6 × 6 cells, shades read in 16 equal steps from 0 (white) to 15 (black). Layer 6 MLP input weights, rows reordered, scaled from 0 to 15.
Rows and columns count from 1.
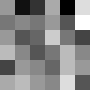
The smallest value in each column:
4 4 6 3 2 0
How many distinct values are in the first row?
6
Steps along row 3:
up down down up up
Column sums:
40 48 52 38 43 36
